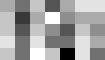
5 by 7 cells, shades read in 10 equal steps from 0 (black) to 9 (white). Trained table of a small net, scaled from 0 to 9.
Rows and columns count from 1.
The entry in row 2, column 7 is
6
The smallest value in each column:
6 2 6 3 0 6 4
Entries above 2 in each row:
7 6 7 7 6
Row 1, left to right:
6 4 7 3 6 8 8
